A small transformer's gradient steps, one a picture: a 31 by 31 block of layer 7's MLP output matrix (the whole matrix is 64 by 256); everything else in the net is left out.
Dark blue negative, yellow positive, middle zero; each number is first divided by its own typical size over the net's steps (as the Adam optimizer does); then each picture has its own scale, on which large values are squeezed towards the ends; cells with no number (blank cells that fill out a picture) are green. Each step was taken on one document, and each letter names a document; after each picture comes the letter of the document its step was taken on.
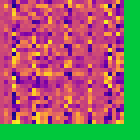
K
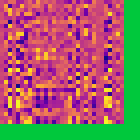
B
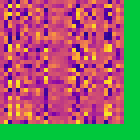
B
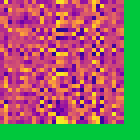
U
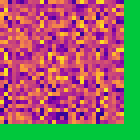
U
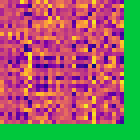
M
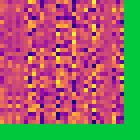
M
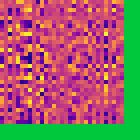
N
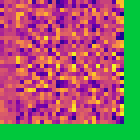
N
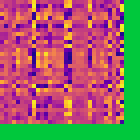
K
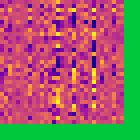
M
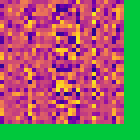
U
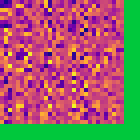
N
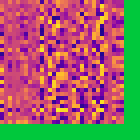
U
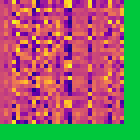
K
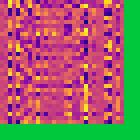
B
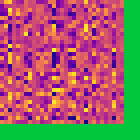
N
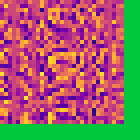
U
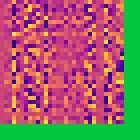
K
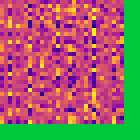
M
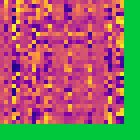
K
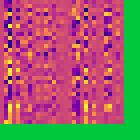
B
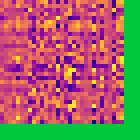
M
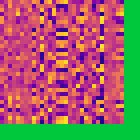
U
